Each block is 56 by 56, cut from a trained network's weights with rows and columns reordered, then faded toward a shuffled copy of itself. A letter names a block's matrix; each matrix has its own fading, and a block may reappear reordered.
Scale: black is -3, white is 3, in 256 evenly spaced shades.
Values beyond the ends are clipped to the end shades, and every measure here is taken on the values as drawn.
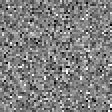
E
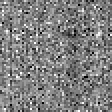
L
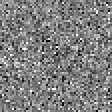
E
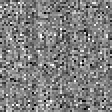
L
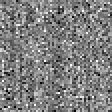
L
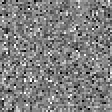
E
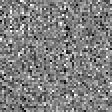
E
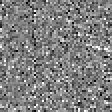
E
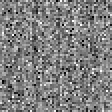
L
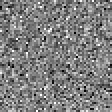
E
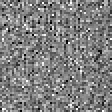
L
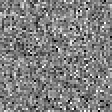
E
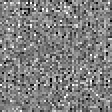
L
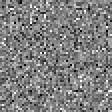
E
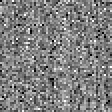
L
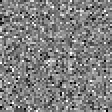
E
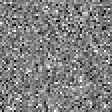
E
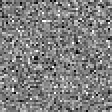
E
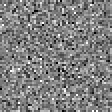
E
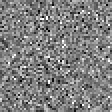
E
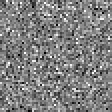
E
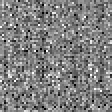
L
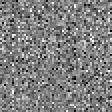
E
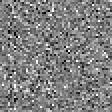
E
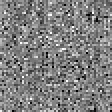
L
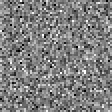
E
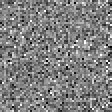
E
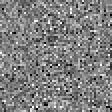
E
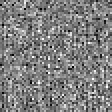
L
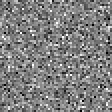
E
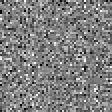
E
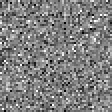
E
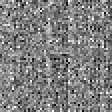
L
